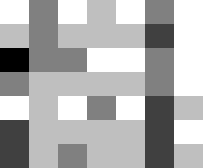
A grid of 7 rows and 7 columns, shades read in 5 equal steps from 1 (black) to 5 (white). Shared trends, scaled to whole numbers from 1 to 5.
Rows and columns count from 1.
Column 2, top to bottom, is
3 3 3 4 4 4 4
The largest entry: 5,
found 13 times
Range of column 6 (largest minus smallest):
1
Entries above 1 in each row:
7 7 6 7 7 7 7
